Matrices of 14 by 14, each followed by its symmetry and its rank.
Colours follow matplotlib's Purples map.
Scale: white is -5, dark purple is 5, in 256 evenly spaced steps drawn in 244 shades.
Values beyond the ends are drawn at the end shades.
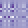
neither, rank one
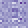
neither, rank three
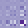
symmetric, rank one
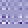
neither, rank one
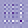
symmetric, rank one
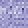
neither, rank three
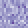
neither, rank three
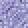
symmetric, full rank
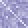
symmetric, full rank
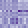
neither, rank two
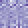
neither, rank three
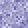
symmetric, full rank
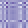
neither, rank one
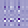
neither, rank one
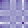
symmetric, rank one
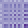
symmetric, rank one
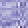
neither, rank two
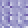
neither, rank two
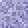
symmetric, full rank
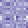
neither, rank two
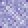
symmetric, full rank
